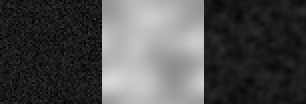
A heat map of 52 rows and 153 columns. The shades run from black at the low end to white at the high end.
The table splits into one row of 3 panels. Panel 1,1: very low, fine-grained, faint in contrast. Panel 1,2: high, smooth. Panel 1,3: very low, blotchy, faint in contrast.
